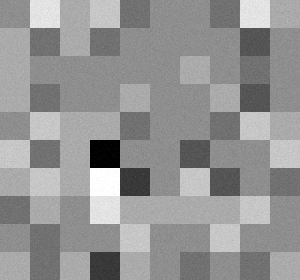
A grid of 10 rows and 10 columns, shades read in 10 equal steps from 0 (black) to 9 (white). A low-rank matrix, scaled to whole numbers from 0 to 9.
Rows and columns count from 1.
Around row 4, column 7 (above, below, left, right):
6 5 5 6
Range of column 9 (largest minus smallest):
5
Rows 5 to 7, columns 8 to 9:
4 7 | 5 5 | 3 5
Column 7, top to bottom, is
5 5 6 5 5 3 7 6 5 4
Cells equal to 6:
24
